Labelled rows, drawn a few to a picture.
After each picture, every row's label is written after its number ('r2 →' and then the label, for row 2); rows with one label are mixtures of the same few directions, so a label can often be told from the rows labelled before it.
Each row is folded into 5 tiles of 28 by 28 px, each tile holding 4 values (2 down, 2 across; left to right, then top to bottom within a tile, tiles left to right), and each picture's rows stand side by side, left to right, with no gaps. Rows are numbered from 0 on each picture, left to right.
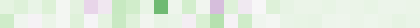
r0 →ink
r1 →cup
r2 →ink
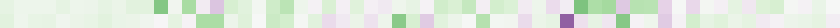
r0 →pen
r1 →cup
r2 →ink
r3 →pen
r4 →pen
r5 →cup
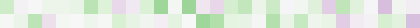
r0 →ink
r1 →cup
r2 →cup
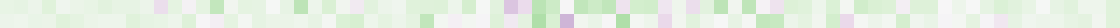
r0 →cup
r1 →cup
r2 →cup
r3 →ink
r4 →pen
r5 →cup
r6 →pen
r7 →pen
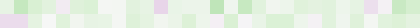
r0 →pen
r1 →cup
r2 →ink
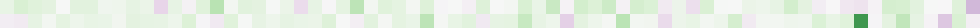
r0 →pen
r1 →cup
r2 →cup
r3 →pen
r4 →pen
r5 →ink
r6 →pen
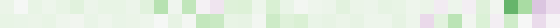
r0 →cup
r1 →cup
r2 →pen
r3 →ink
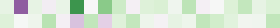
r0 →cup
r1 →cup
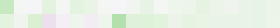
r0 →ink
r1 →pen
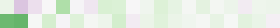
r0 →pen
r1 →cup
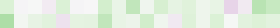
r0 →pen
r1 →ink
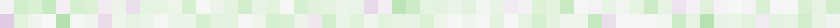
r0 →pen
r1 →cup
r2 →ink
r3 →ink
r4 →ink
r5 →pen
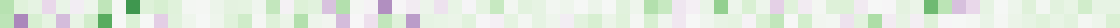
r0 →pen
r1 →pen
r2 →cup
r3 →cup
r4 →ink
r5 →cup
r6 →ink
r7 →cup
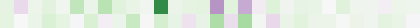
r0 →cup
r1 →cup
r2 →cup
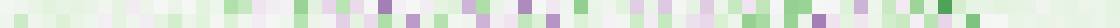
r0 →pen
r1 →ink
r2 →cup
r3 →cup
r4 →cup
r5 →ink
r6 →cup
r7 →pen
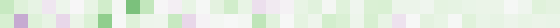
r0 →pen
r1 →ink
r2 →ink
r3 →ink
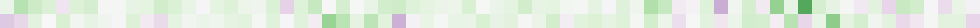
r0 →pen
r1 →pen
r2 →ink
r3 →cup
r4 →ink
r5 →cup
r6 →cup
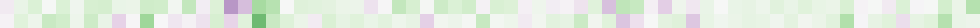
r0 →ink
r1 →ink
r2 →ink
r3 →pen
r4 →cup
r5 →cup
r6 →pen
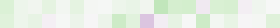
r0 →ink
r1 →pen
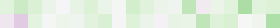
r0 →pen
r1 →cup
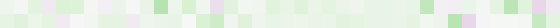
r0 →cup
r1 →cup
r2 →cup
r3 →ink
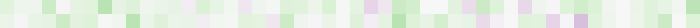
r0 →cup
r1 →cup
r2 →ink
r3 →cup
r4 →pen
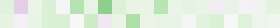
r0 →cup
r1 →cup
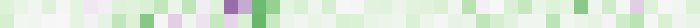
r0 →ink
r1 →ink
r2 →cup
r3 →cup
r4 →cup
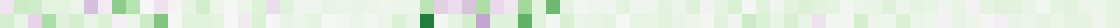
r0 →ink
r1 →pen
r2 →ink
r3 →pen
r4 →pen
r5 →ink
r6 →pen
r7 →pen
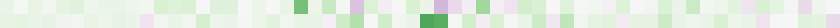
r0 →cup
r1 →pen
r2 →cup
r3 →pen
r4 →pen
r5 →cup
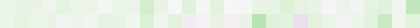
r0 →cup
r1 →ink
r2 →pen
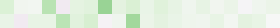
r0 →cup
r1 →cup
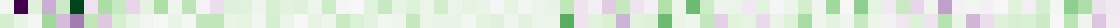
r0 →cup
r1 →cup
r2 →cup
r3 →cup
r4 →pen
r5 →pen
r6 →cup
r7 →ink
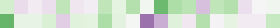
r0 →pen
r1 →pen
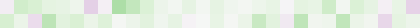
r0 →ink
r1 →ink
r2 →pen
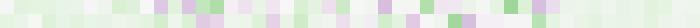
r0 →ink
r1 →cup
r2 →cup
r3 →ink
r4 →ink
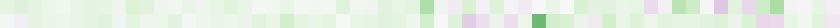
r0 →pen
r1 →ink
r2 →pen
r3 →ink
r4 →ink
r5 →cup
